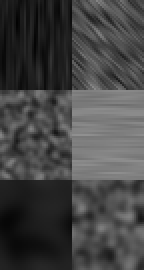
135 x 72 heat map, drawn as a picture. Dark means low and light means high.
It is made of 3 by 2 panels. Panel 1,1: very low, streaked downward, faint in contrast. Panel 1,2: low, slanting down to the right. Panel 2,1: low, blotchy. Panel 2,2: middling, streaked across, faint in contrast. Panel 3,1: very low, smooth, faint in contrast. Panel 3,2: low, blotchy.
